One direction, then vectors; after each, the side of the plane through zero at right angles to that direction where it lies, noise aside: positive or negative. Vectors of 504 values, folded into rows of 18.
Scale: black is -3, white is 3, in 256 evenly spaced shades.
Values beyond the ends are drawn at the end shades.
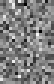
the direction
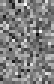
negative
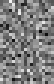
positive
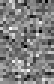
positive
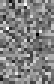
negative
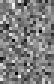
positive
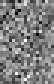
negative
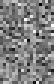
negative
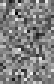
negative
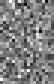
positive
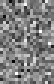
negative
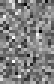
positive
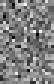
negative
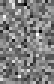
positive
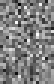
positive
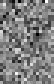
negative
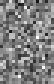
positive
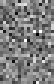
negative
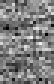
positive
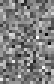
positive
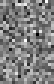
negative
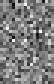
negative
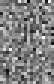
positive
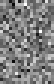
negative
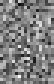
positive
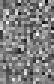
positive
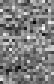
positive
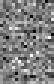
positive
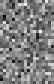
negative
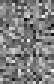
positive
